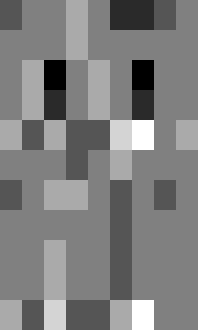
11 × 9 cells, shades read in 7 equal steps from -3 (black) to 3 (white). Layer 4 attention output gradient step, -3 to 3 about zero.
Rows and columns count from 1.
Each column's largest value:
1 1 2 1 1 2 3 0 1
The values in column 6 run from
-2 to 2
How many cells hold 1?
16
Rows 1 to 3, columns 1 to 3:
-1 0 0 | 0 0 0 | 0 1 -3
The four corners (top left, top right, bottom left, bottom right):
-1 0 1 0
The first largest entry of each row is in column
4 4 2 2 7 6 3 1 3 3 7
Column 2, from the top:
0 0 1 1 -1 0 0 0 0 0 -1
